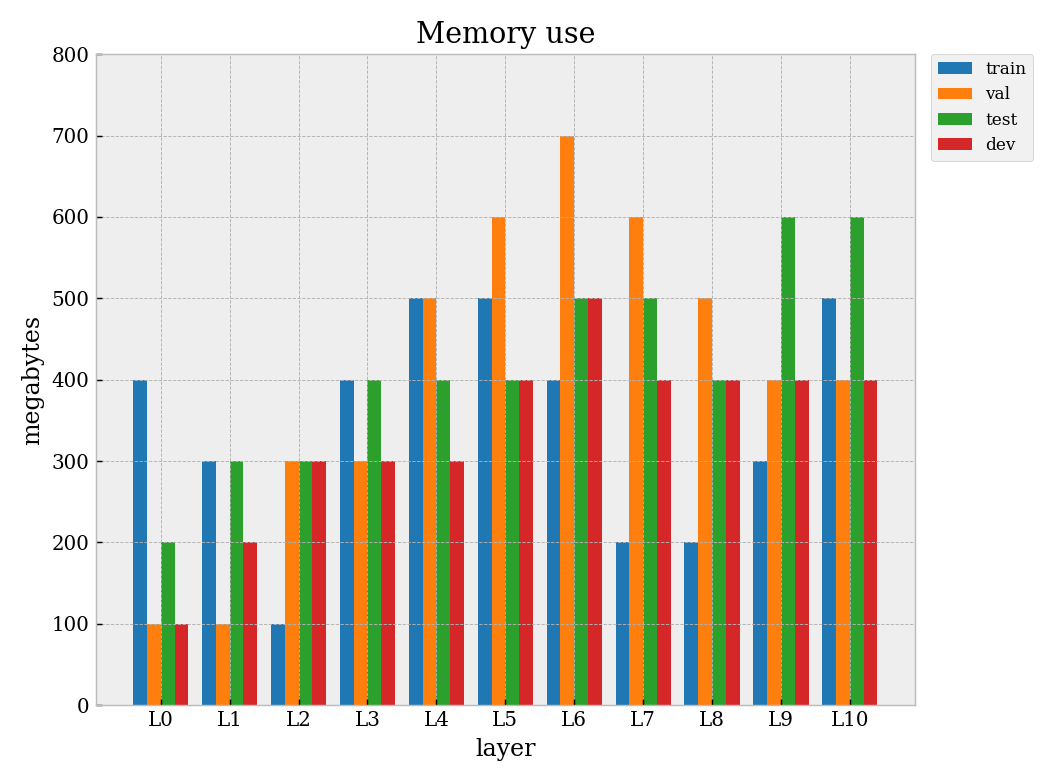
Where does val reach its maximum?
L6
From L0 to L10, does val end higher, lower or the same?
higher
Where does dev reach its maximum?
L6
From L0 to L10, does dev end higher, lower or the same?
higher
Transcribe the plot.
Title: Memory use
x-axis: layer, ticks L0 L1 L2 L3 L4 L5 L6 L7 L8 L9 L10
y-axis: megabytes, ticks 0 100 200 300 400 500 600 700 800
Legend: train, val, test, dev
Values:
train: 400 300 100 400 500 500 400 200 200 300 500
val: 100 100 300 300 500 600 700 600 500 400 400
test: 200 300 300 400 400 400 500 500 400 600 600
dev: 100 200 300 300 300 400 500 400 400 400 400
